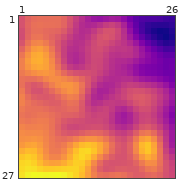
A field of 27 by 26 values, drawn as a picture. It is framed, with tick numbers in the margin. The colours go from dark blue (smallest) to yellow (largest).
The ninth with the lowest average is the top right. The field climbs toward the bottom left. There are no regular stripes. Neither half mirrors the other. There are no lone odd cells. The texture is blotchy. The bottom left is the ninth with the highest average.
